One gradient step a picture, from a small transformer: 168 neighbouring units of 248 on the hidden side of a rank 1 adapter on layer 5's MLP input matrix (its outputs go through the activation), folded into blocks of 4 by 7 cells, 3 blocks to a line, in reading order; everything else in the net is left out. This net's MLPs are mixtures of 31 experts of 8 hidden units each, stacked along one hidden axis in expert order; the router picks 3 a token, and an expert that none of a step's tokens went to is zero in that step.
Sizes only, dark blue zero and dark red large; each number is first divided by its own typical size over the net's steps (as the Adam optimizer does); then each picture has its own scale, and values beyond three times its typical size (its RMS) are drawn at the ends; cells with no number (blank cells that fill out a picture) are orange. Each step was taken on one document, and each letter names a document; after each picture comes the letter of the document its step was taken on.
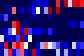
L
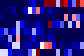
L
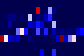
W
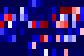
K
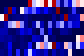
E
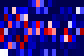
K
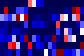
K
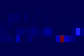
W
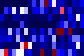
E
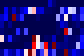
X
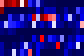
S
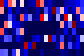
S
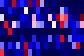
S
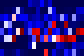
K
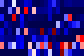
E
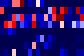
S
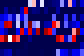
K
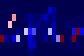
W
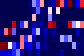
L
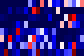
L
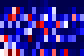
K
